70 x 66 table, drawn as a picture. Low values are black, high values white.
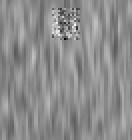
Odd patch: rougher, in the top middle. Histogram: heavy tails on both sides. Grain: streaks running down. Roughest part: top middle.
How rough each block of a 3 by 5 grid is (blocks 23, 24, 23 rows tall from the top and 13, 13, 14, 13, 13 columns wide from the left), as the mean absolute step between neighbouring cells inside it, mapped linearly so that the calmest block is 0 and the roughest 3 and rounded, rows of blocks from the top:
0 0 3 0 0 / 0 0 0 0 0 / 0 0 0 0 0
